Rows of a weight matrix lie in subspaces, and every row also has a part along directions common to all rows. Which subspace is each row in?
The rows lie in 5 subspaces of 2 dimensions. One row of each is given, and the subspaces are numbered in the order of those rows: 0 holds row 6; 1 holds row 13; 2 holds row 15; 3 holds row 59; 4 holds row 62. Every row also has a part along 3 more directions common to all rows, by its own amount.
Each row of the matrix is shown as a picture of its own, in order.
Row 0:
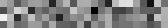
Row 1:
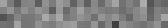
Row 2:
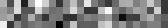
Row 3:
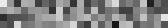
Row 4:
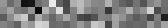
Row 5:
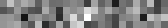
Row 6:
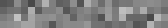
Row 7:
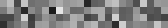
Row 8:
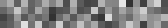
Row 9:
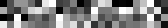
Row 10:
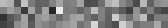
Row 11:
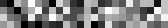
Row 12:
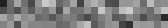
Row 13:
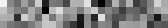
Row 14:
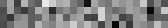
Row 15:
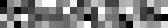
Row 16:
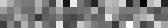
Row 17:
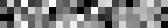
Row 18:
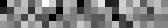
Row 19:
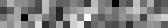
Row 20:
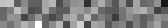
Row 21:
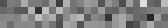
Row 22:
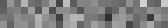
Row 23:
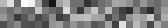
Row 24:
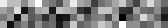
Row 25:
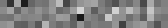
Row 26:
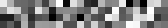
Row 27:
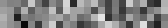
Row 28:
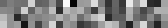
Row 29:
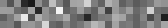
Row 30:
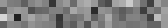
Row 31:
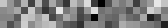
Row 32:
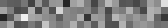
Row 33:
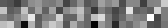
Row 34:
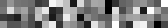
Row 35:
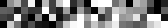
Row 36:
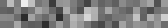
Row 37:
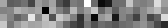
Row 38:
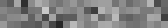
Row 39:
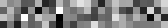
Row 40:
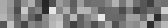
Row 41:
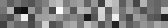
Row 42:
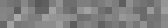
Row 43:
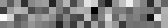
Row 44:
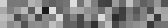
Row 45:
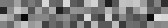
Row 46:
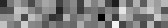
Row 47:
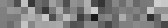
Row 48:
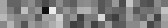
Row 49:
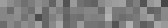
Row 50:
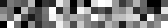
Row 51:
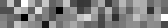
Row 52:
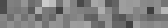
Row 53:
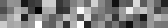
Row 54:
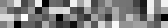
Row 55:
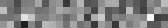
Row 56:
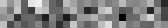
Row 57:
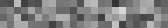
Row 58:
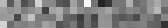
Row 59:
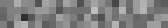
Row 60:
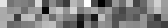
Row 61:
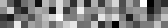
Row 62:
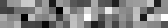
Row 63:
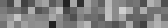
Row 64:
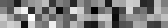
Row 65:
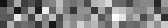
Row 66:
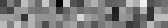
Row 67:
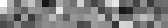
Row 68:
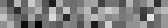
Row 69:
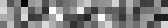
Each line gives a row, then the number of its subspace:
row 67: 2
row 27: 0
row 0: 3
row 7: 2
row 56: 1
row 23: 4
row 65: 1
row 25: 0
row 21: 0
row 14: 2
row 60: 1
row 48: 1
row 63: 0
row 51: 4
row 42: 1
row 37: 1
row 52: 2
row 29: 4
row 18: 2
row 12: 2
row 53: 4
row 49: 0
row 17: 3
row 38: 1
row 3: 2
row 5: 4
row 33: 3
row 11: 4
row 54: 2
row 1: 2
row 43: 3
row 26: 0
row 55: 3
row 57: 3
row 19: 4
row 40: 1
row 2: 1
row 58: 1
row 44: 1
